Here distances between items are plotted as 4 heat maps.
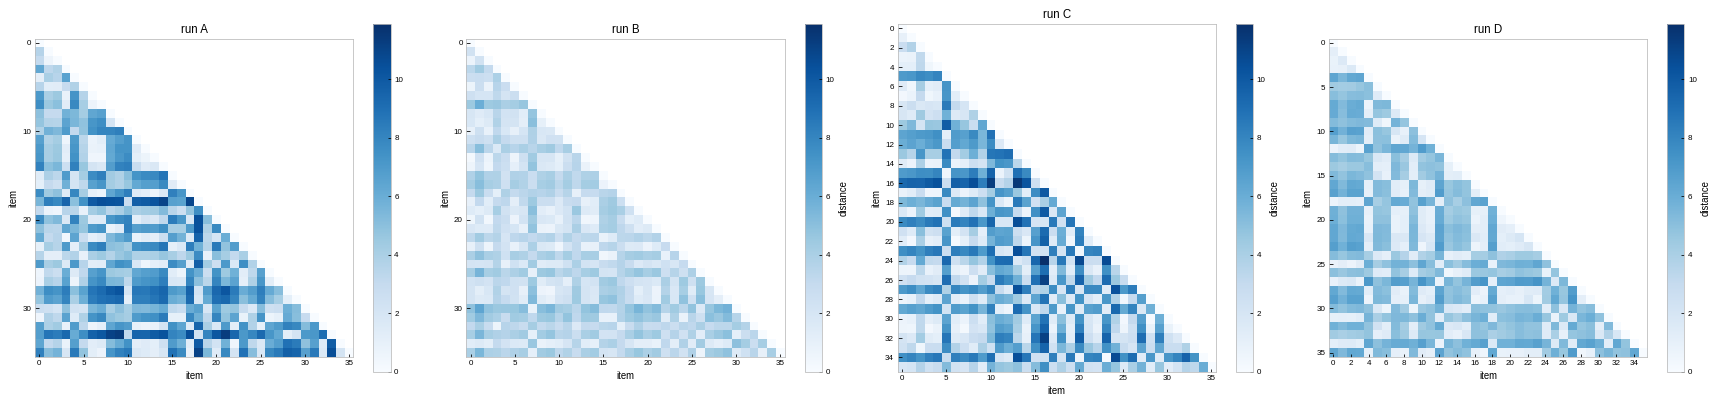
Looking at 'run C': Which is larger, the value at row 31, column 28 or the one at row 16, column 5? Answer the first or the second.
the second
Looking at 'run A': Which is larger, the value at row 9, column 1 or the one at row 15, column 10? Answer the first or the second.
the second
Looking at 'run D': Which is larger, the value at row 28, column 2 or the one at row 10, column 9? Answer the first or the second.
the first
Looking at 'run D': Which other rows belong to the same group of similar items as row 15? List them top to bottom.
5, 6, 9, 13, 14, 24, 26, 30, 32, 33
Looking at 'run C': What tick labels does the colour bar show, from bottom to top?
0, 2, 4, 6, 8, 10
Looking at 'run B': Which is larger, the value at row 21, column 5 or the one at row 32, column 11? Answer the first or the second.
the second
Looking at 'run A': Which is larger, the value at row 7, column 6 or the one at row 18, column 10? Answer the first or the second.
the second
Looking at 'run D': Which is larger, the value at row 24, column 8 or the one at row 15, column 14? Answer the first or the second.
the first
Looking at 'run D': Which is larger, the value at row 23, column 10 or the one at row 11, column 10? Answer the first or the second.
the second
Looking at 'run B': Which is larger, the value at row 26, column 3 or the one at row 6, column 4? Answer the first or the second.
the first
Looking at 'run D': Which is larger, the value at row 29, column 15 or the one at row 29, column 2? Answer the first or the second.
the second
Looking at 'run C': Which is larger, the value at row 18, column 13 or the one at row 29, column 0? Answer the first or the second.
the first
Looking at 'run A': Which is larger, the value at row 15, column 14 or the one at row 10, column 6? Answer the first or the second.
the first
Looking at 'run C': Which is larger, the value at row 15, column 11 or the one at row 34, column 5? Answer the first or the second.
the second
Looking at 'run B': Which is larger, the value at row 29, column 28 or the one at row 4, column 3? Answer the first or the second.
the second
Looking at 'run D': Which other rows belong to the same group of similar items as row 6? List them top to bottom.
5, 9, 13, 14, 15, 24, 26, 30, 32, 33
